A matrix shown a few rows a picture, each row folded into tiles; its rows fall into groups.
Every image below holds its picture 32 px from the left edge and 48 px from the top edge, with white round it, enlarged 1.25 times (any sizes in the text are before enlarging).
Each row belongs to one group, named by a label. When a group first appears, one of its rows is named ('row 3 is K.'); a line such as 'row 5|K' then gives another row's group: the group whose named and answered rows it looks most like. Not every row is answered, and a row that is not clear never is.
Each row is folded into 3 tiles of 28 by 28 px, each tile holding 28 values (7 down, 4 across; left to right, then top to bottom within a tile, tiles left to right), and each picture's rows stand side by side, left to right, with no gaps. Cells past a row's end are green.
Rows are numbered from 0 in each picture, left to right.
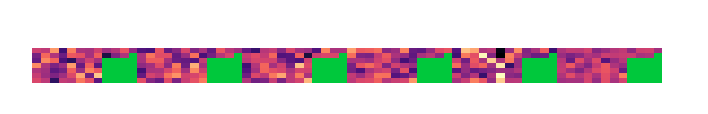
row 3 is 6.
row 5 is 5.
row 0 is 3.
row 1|3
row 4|5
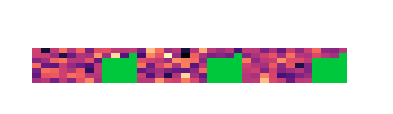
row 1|5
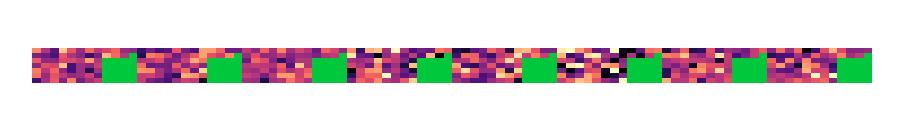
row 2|3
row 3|6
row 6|3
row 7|5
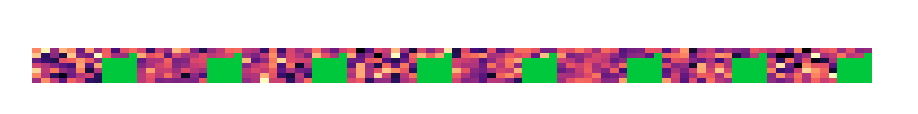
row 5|6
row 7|5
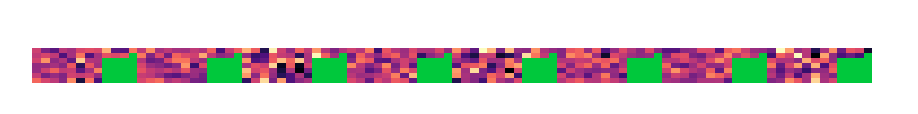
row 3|3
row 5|5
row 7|5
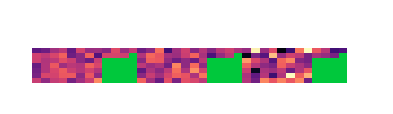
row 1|3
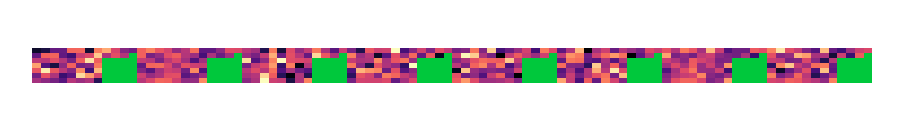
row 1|6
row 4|5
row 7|6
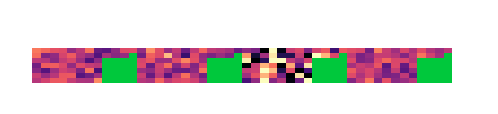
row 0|6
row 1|5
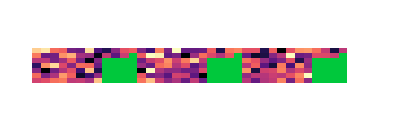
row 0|6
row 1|5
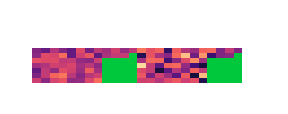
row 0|3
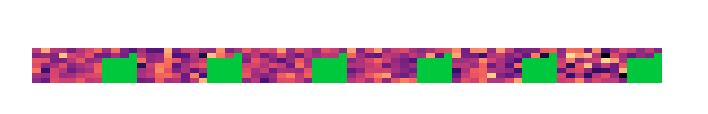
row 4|6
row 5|5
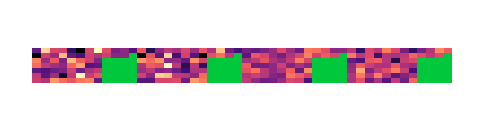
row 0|5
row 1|3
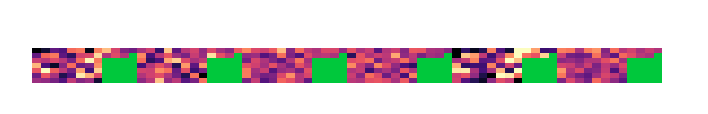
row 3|3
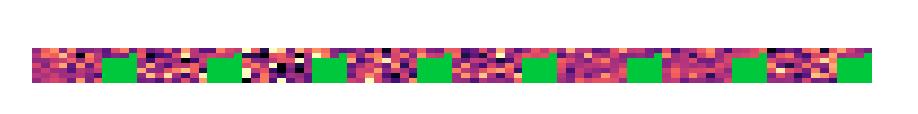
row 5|5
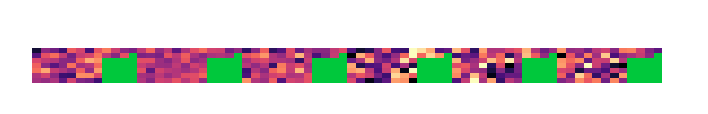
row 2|3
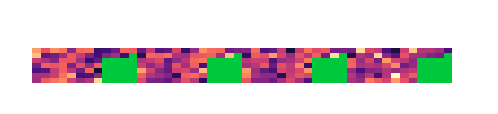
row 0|6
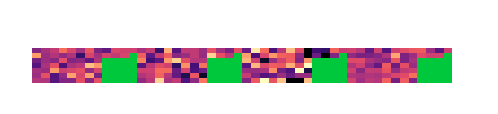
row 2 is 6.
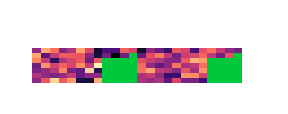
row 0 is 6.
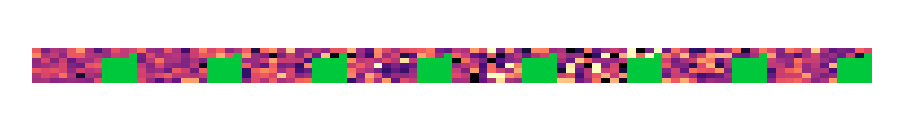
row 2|6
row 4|3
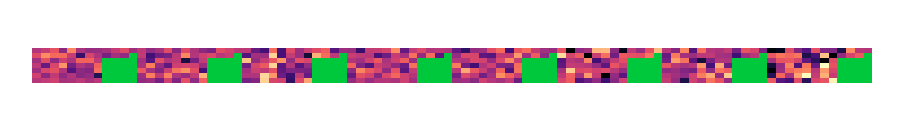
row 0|5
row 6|3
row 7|3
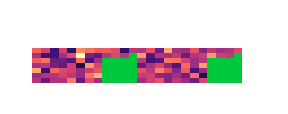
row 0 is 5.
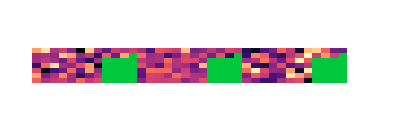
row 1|6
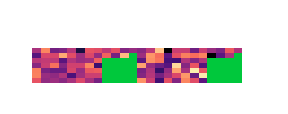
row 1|3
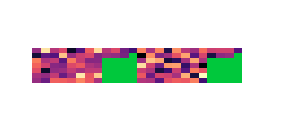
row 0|5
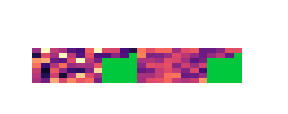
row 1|6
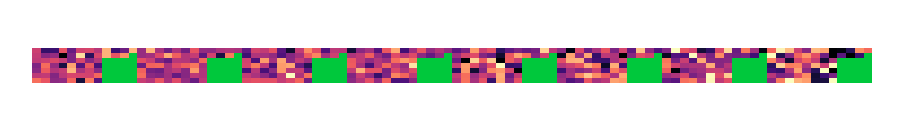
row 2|5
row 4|5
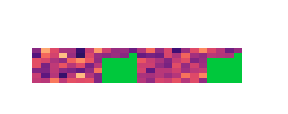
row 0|5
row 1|5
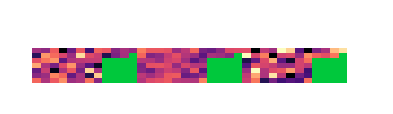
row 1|6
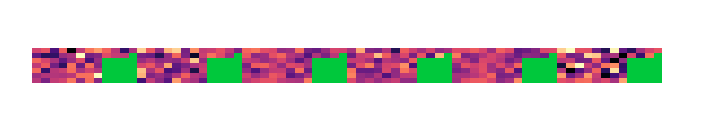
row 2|6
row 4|6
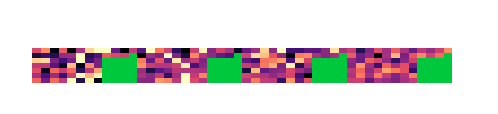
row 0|5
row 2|5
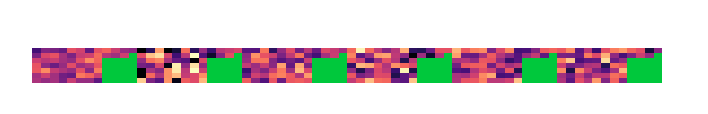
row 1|3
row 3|6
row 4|6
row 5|5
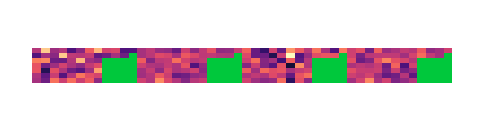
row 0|5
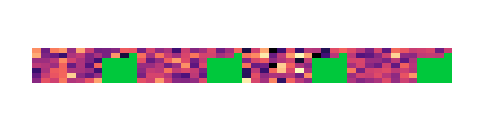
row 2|3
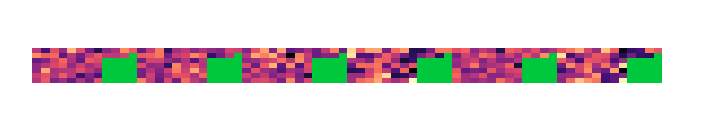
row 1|3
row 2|5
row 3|6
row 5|6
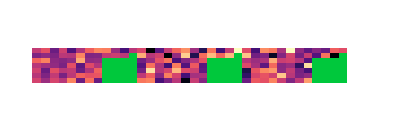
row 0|5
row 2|6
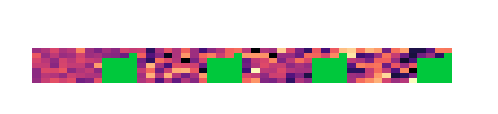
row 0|6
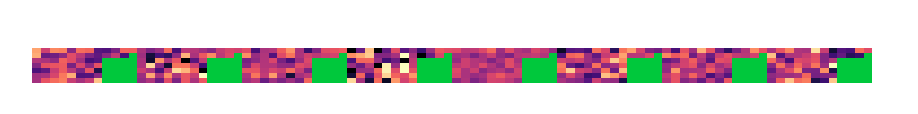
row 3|3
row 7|6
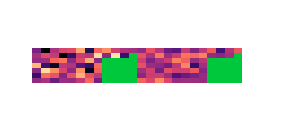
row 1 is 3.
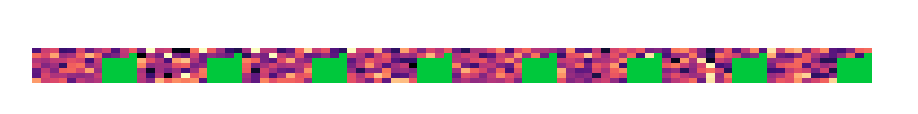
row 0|3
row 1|5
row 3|6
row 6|5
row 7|6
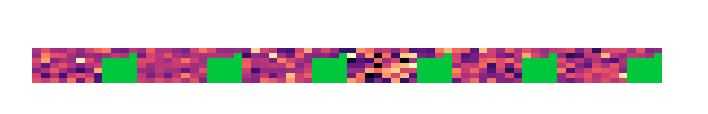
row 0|5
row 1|5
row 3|3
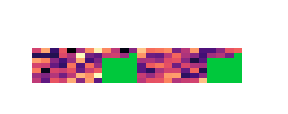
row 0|5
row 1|6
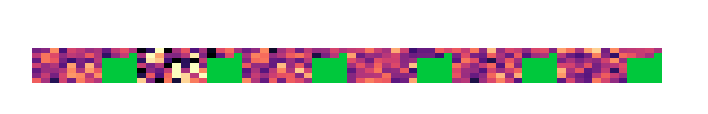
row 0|3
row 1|3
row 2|3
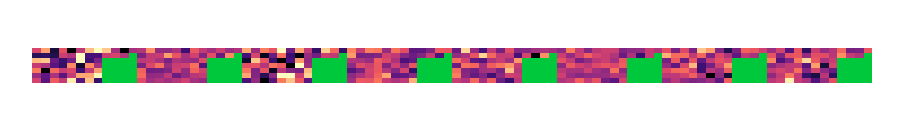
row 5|6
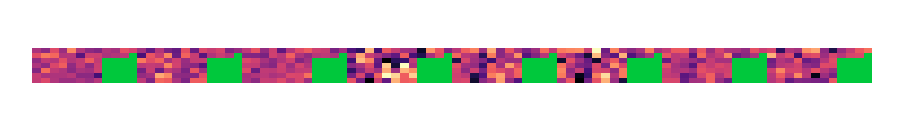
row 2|5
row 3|3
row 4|3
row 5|3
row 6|3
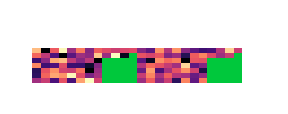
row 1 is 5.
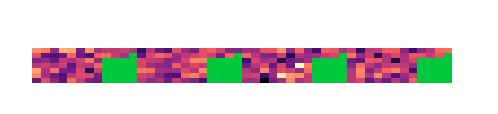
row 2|3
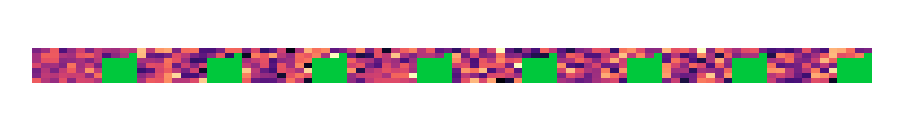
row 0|3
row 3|5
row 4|6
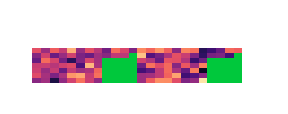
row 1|6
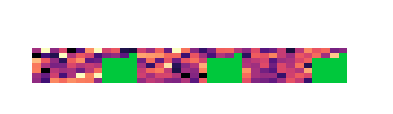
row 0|5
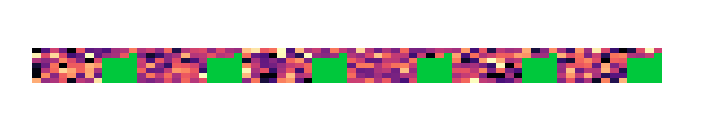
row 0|3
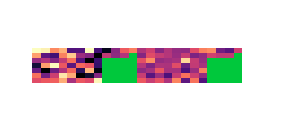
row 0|6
